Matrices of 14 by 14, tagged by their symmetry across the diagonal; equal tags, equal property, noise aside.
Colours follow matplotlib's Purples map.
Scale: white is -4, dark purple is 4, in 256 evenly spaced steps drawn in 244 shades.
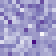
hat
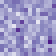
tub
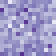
hat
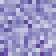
tub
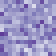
tub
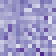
hat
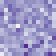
tub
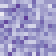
tub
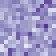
hat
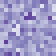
hat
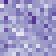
hat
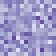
hat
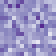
tub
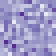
hat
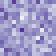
tub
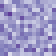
hat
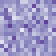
tub
